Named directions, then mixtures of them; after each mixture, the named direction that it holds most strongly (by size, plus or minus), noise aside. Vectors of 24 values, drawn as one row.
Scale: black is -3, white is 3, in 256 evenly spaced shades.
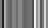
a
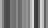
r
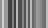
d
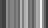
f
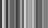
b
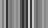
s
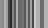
d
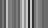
s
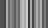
s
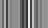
s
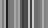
s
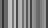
d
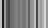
a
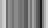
f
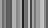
s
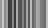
d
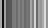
a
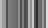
f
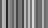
b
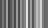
f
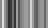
d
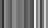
a
